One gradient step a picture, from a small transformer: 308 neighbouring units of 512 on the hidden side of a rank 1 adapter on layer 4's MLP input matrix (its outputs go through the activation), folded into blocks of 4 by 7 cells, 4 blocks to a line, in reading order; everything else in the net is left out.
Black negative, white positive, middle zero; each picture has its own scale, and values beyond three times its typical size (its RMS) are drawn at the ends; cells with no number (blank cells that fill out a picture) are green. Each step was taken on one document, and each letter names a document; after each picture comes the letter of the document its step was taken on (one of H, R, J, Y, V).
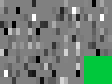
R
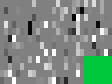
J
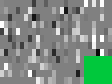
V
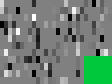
R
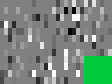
J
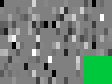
V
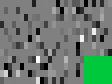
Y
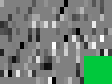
V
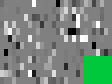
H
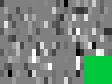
V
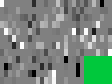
Y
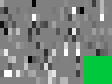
R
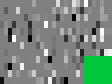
J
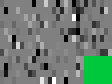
Y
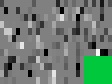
Y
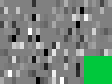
Y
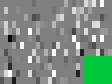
H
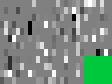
J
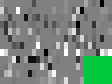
R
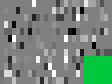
J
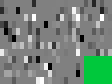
R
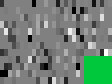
Y
